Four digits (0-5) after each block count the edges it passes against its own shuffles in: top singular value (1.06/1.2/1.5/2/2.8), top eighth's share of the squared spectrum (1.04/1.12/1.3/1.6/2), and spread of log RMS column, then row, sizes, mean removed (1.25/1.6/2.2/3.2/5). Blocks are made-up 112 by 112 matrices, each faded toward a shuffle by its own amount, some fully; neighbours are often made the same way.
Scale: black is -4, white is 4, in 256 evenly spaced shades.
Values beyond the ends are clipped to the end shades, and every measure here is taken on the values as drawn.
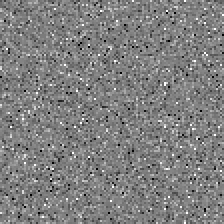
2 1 0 0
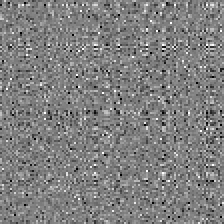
5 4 3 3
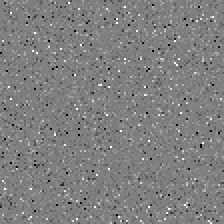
0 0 0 0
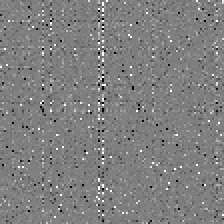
4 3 2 1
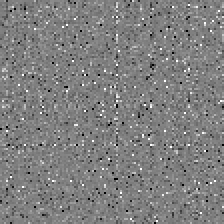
4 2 1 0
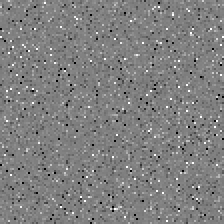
0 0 0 0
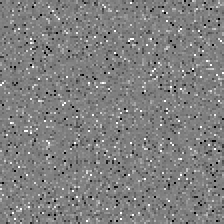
2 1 0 0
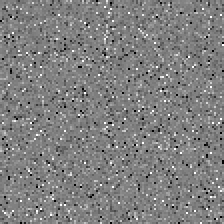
2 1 0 0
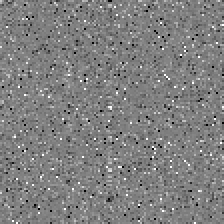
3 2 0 0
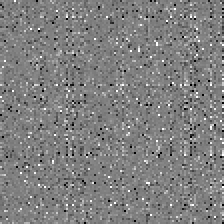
4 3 2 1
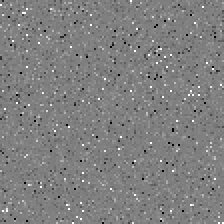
0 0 0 0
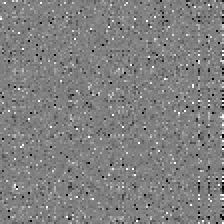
4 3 2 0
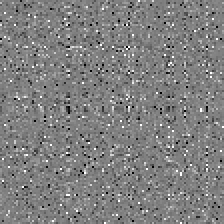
4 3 2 2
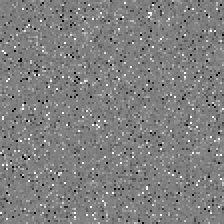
0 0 0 0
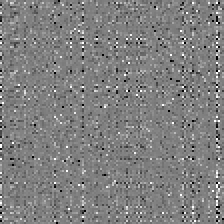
5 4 3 3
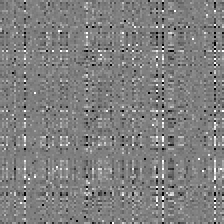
5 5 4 3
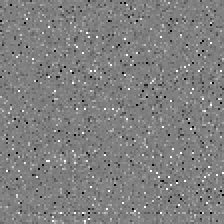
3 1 0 0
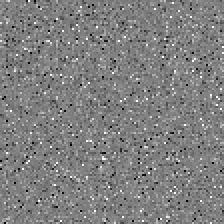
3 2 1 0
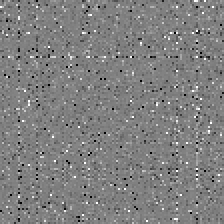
4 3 2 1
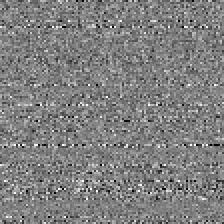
2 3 0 4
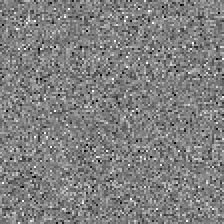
0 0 0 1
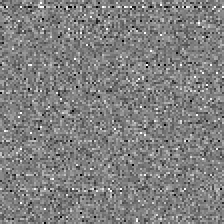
2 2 0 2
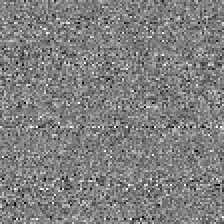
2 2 0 3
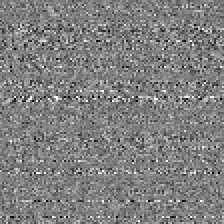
2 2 0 4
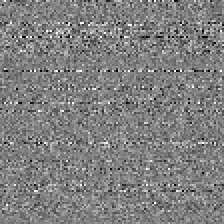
2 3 0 4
